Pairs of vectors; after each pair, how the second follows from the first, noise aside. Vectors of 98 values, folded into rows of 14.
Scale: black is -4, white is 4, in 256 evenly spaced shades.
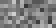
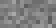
shrunk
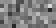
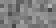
shrunk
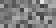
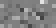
partly zeroed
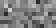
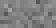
shrunk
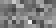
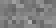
shrunk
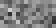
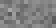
shrunk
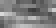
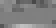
partly zeroed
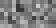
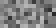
shuffled
